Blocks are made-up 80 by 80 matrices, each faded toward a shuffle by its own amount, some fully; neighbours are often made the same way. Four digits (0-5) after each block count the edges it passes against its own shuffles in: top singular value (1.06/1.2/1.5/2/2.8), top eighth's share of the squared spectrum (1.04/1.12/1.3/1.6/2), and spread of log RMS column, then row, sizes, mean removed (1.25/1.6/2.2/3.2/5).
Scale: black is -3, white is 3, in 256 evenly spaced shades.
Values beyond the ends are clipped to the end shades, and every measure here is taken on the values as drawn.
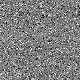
3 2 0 1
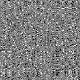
4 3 2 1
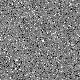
0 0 0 0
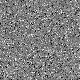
0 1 0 0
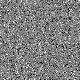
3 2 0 1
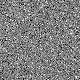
0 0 0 0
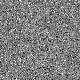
0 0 0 0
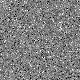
0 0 0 0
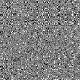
4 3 2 2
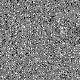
3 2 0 1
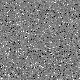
0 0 0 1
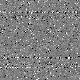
2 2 0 2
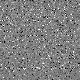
1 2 0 2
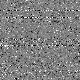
2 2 0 3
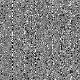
2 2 3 0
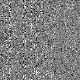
1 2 3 0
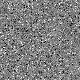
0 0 1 0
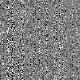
2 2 4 0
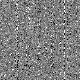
2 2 3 0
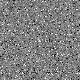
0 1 0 2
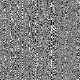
2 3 4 0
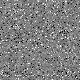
3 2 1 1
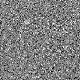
3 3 1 1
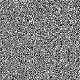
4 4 2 2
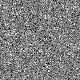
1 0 0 0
